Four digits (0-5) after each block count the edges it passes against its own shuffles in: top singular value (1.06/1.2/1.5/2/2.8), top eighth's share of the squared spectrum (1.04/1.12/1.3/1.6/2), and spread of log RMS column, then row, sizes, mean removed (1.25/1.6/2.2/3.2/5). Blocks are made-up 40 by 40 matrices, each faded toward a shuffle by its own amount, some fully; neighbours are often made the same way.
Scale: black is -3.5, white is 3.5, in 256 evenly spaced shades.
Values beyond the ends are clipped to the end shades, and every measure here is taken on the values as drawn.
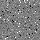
0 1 0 0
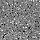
0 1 0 0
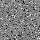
1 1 0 0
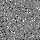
0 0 0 0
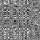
4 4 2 2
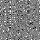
3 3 1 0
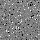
1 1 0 0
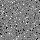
1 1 0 0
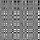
5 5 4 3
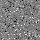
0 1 0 0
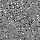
0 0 0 0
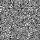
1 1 2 0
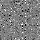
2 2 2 1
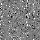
1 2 2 1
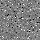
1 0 0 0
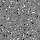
0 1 0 0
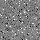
0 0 0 0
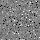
0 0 0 0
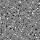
0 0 0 0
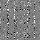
2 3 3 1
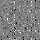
3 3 2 1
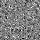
2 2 0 1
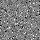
1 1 0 0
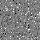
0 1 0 0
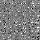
3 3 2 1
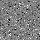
2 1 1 0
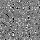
2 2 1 0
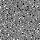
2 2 0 0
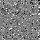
3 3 1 1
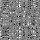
4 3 2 2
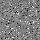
1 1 0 0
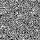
2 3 1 1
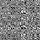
3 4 2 2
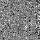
1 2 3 0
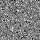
0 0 0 0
